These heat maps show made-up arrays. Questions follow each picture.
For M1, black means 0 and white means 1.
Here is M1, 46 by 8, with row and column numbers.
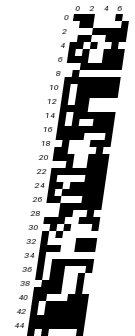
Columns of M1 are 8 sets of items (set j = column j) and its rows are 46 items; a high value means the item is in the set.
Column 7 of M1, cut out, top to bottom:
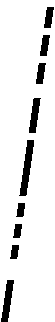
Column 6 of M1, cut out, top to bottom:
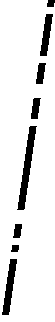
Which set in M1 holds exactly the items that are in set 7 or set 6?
5
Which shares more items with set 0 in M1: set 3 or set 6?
set 3
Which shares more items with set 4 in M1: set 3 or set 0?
set 3
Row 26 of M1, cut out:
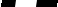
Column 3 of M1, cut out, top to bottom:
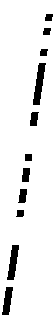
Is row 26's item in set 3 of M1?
yes
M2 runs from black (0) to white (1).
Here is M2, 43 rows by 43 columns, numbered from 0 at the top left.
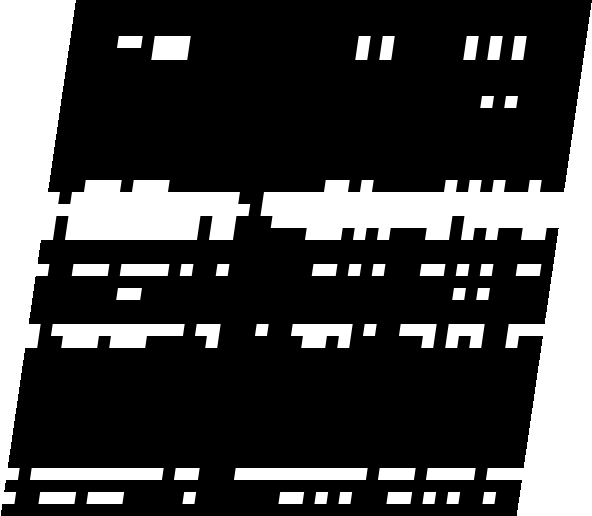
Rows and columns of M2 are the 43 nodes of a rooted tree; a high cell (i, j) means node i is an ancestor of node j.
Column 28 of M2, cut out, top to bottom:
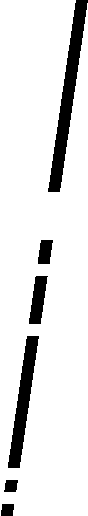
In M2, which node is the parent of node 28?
41
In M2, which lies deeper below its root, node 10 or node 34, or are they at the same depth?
node 10
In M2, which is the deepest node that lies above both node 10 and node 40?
22
